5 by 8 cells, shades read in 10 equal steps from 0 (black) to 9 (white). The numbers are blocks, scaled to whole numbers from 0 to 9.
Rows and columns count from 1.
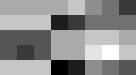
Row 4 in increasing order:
2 3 3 6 6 7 8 9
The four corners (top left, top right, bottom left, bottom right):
6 2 7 3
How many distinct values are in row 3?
3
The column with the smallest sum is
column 4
